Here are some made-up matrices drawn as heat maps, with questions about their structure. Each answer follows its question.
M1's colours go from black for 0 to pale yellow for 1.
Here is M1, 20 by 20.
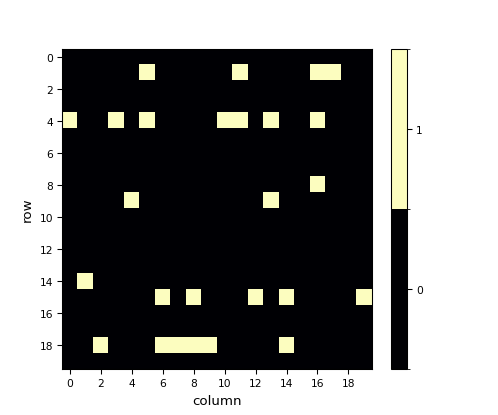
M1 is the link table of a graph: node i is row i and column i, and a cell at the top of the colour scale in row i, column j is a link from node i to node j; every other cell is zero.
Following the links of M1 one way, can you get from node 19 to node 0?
no
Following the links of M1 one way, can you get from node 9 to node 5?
yes
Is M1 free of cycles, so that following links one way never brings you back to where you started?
yes
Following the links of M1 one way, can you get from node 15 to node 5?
yes
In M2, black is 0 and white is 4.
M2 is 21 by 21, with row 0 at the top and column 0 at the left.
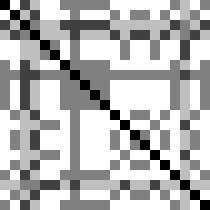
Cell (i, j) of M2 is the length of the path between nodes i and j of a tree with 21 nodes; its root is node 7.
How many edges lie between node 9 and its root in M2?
2
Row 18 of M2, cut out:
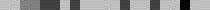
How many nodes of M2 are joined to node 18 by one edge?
5
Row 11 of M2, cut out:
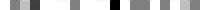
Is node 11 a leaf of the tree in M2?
yes
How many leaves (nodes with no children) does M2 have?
17
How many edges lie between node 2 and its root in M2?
1
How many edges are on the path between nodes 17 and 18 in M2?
3
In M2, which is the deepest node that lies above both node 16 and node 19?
3
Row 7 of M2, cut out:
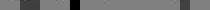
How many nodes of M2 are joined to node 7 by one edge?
3
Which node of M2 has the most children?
2
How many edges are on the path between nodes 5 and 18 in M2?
1
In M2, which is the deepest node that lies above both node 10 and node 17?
2
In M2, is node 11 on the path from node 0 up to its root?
no
